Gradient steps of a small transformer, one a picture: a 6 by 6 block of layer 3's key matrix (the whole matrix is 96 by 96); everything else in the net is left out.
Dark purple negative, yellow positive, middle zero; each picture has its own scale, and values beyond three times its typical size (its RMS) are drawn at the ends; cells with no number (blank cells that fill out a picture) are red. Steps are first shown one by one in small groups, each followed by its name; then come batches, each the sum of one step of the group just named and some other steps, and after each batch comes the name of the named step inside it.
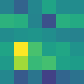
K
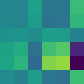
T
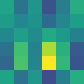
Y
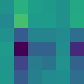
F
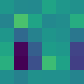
F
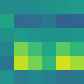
K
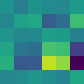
T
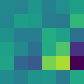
T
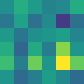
F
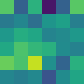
Y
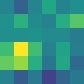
K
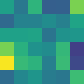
T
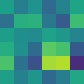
Y
